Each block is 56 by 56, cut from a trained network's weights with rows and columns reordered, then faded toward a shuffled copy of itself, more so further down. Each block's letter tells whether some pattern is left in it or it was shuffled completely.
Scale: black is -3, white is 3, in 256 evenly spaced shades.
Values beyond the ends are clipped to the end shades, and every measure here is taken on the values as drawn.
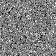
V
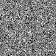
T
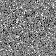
V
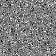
T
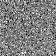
T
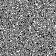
V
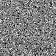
V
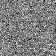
V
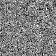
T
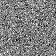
V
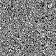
T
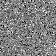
V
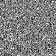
T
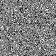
T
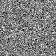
T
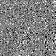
T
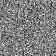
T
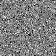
T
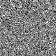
T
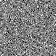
V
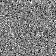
T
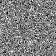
T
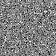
V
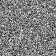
T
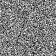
V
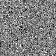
T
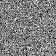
V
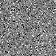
T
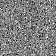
V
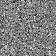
V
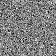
V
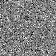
T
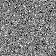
V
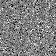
V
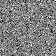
V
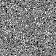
V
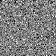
T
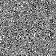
T
